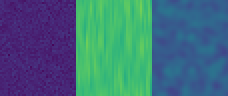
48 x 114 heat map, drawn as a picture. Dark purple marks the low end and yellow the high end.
The table splits into one row of 3 panels. Panel 1,1: very low, fine-grained, faint in contrast. Panel 1,2: high, streaked downward, faint in contrast. Panel 1,3: low, blotchy, faint in contrast.
